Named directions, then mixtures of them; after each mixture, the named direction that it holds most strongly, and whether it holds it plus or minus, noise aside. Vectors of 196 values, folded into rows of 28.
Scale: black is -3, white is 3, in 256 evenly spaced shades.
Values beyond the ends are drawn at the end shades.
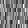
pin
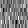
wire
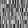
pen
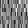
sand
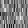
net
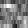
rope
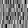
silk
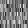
pen, plus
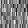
sand, minus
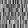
pen, plus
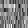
net, minus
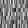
silk, minus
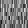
wire, minus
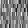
sand, minus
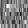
pen, minus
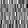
silk, minus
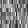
sand, minus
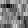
rope, minus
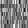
pen, minus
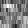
rope, plus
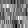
rope, plus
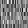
pen, plus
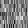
net, plus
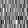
wire, minus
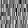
sand, minus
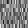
pen, minus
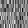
net, minus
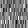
wire, plus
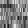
rope, minus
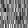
net, minus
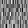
pen, plus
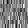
wire, plus
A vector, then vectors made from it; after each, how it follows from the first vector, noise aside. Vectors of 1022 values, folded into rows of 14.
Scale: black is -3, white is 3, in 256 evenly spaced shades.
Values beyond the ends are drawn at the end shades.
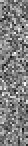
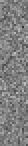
shrunk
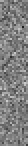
shrunk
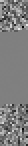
partly zeroed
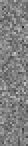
shrunk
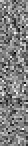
sign-scrambled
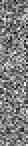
sign-scrambled
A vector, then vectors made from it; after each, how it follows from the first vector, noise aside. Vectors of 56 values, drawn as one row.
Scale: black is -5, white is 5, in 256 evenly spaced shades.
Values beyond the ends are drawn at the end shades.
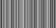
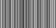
negated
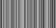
copied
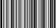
scaled up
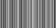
reversed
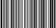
scaled up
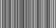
negated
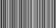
reversed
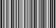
scaled up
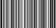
scaled up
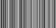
reversed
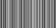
reversed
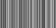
reversed
